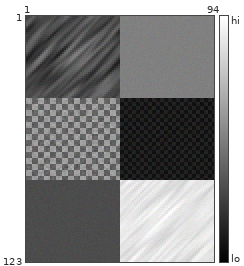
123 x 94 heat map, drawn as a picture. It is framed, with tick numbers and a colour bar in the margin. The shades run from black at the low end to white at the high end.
It is made of 3 by 2 panels. Panel 1,1: low, slanting up to the right. Panel 1,2: middling, flat. Panel 2,1: middling, checkered, strong in contrast. Panel 2,2: very low, checkered, faint in contrast. Panel 3,1: low, flat. Panel 3,2: very high, slanting up to the right, faint in contrast.
